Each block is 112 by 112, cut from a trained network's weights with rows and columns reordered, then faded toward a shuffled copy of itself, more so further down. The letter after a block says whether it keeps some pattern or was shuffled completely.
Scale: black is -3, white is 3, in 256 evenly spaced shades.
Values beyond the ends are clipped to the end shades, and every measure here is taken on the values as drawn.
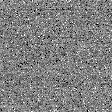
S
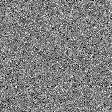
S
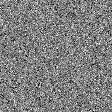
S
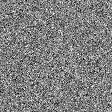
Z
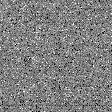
S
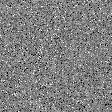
Z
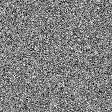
Z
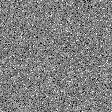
Z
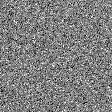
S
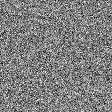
S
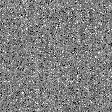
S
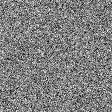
Z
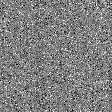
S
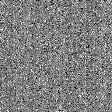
S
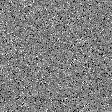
Z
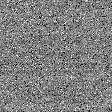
S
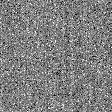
S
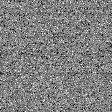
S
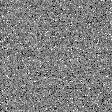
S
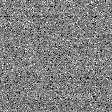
S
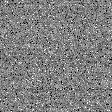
S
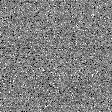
S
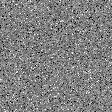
Z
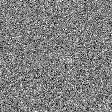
S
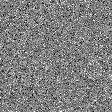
Z
